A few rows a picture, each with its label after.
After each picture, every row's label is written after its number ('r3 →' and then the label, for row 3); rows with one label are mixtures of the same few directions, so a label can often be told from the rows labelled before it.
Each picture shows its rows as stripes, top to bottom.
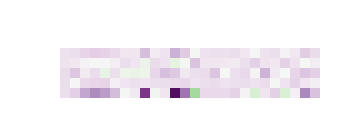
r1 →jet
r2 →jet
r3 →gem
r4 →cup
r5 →jet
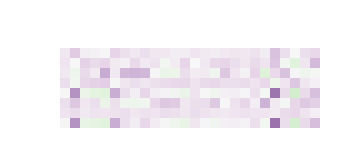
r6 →cup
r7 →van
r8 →gem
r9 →cup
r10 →cup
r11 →gem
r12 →van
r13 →cup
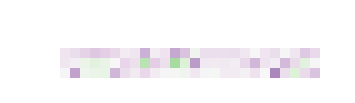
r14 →jet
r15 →jet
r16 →cup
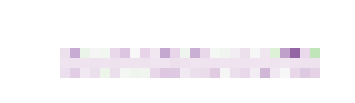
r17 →van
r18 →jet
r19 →gem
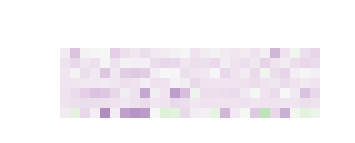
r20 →cup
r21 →gem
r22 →gem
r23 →jet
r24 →jet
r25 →jet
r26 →gem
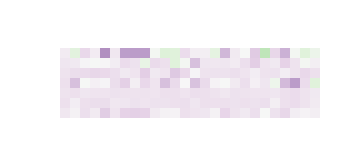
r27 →gem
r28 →jet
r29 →jet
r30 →van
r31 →van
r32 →cup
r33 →gem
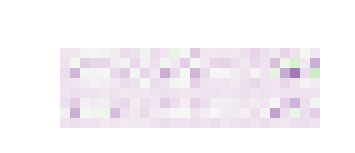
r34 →jet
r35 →van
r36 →van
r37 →jet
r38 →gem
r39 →van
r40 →cup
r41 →gem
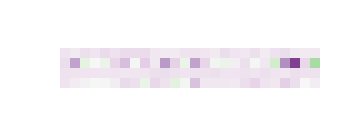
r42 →gem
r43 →van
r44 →gem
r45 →jet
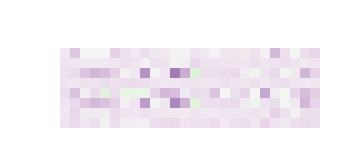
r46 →cup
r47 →jet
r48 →jet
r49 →gem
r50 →gem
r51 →jet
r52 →cup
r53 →gem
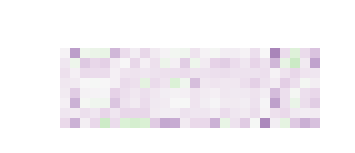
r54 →cup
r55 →van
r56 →cup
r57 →jet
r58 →cup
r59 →cup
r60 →gem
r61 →gem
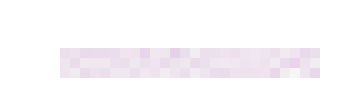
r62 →jet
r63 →van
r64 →van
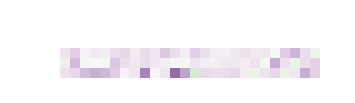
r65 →van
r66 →cup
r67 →jet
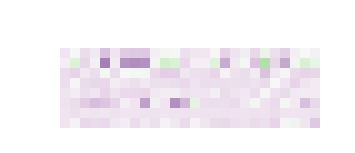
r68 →gem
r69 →gem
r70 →gem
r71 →cup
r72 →gem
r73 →jet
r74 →cup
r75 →van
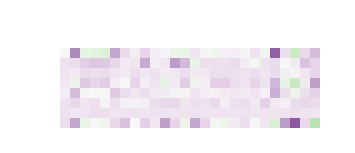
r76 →cup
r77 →jet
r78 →van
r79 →van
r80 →cup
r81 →gem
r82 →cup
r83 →van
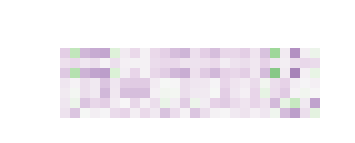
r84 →cup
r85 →gem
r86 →cup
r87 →gem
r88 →gem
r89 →van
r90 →van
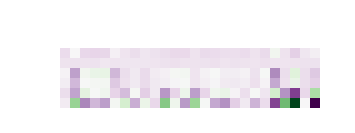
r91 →cup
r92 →gem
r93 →cup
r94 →cup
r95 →van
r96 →van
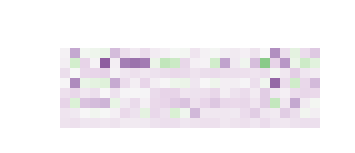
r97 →cup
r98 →gem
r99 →cup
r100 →cup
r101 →gem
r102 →cup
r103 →jet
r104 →gem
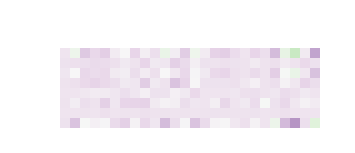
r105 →van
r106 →jet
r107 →van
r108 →jet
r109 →jet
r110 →gem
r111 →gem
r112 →van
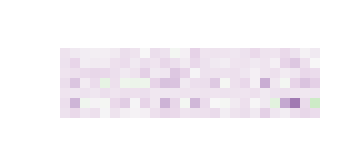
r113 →jet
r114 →van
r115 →jet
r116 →gem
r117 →gem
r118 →van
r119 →gem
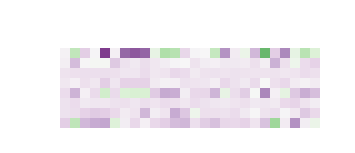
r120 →gem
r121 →cup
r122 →jet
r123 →gem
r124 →gem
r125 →van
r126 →jet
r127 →cup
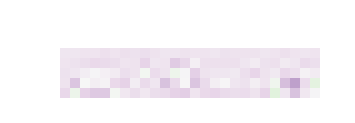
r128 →gem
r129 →jet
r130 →jet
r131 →van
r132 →cup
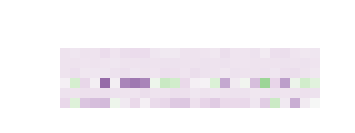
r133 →gem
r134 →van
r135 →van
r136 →gem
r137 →jet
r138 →cup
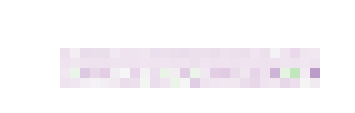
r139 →cup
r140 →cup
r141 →van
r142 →jet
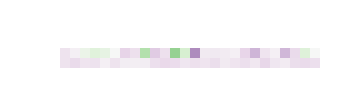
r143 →jet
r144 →gem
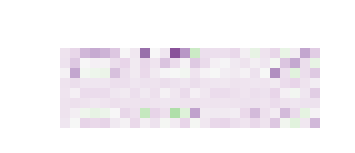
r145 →jet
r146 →van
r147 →cup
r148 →van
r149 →van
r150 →cup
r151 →jet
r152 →van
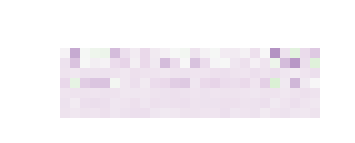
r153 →cup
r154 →van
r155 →van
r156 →cup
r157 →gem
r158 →cup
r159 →gem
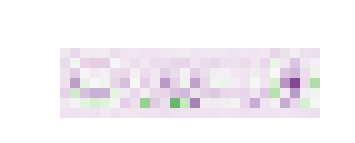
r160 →cup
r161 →cup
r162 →van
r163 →van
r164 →cup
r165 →jet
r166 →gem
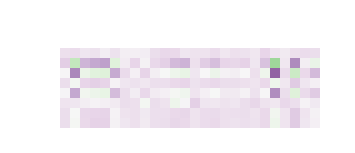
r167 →gem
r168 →cup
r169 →cup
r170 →cup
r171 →cup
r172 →jet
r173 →cup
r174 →cup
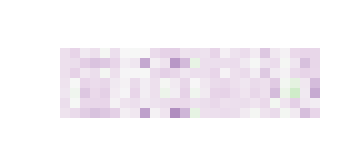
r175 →gem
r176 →jet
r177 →gem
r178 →van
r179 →van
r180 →cup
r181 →jet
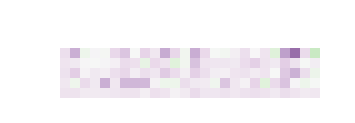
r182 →van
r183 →jet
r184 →van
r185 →gem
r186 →jet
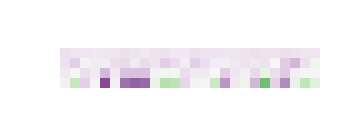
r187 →jet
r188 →van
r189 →gem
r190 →gem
